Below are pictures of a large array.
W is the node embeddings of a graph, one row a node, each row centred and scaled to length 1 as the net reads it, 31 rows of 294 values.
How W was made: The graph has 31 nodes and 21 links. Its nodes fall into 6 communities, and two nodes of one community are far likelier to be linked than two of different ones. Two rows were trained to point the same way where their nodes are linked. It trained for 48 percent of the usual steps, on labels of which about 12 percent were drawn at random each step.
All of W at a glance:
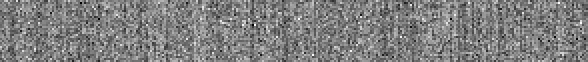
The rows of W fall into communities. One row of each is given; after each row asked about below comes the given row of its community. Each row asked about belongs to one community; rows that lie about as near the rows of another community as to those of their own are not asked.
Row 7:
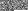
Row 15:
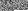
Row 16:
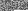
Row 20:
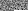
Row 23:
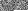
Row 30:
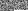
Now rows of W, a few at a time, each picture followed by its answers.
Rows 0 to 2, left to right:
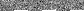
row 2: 7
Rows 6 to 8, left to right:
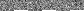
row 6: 20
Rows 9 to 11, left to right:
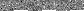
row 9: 23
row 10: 30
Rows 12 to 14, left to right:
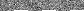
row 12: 15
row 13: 30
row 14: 16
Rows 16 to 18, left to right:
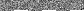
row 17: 23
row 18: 23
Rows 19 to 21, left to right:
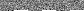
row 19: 7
